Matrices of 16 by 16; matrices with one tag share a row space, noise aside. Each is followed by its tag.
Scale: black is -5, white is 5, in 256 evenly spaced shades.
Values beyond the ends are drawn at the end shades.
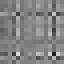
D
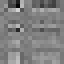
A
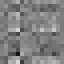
A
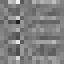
A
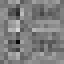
A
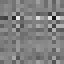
D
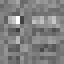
A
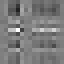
A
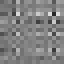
D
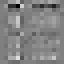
A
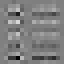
A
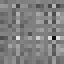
D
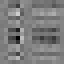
A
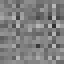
D
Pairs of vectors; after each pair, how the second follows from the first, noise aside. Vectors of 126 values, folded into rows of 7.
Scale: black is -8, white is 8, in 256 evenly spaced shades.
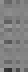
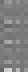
negated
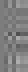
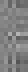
negated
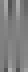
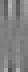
negated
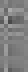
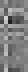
scaled up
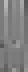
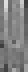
scaled up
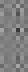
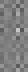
negated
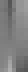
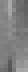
negated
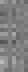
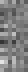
scaled up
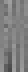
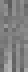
negated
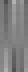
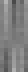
negated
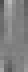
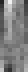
scaled up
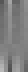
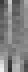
scaled up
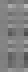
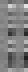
scaled up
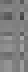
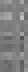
negated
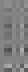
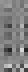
scaled up
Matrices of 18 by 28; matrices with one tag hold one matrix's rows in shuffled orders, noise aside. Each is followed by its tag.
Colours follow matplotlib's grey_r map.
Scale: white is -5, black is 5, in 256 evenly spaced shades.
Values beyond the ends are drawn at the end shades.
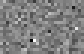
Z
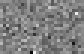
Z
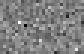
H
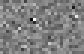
Z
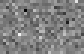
H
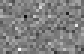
H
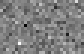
H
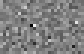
Z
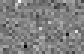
H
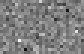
H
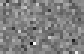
Z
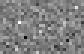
H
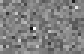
Z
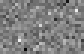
H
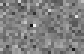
Z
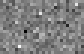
H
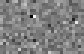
Z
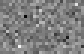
H
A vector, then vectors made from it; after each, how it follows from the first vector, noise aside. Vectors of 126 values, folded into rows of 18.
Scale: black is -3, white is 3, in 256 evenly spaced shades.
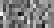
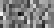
copied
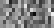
reversed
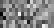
sign-scrambled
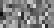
sign-scrambled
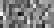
copied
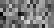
sign-scrambled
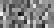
copied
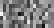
copied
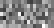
sign-scrambled
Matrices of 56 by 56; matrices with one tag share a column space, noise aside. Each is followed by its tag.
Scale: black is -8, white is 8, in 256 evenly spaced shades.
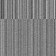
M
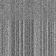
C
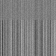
C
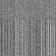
C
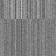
M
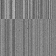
M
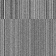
M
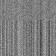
C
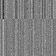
M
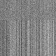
C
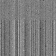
C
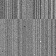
M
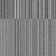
M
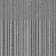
C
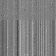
C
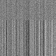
C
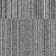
M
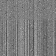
C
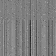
C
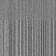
C
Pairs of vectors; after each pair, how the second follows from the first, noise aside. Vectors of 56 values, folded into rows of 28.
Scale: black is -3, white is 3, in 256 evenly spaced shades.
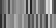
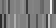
partly zeroed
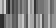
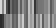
copied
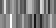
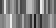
copied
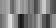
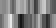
copied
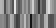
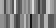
copied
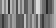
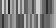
copied
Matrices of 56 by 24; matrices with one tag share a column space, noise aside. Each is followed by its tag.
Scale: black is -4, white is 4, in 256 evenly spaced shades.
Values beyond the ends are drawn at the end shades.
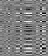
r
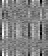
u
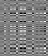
r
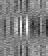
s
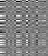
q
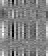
u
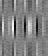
s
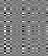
r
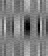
s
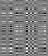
r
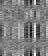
u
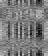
u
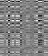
q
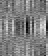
s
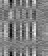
u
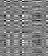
q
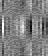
s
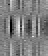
s
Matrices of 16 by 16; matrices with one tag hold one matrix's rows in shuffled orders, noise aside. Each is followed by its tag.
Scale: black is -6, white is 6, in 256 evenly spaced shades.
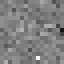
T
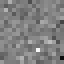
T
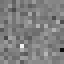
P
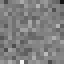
P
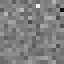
T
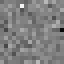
P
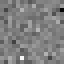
P
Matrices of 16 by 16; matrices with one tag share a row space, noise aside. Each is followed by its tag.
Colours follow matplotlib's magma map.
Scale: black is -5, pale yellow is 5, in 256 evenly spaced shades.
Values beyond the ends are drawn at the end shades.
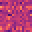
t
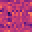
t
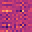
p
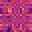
t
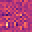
p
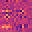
p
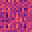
p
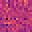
p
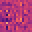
p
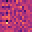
p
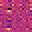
t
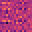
p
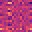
t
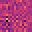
p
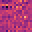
p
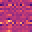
t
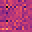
p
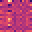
t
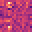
t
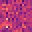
p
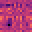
t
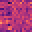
t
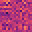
p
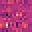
p
